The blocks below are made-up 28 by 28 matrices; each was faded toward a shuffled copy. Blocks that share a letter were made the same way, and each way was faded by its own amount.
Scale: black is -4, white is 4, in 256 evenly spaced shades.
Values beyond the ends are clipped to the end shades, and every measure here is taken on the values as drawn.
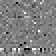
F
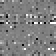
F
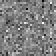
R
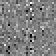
R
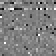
F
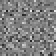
F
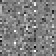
R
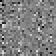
R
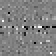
F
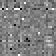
F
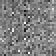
R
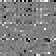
F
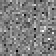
R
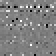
F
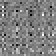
F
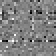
F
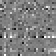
F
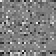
F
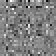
F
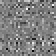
F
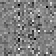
R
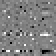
F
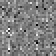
R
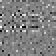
F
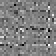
F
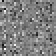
R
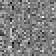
R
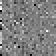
R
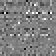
F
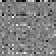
F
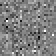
R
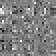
F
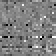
F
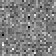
R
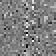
R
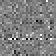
F
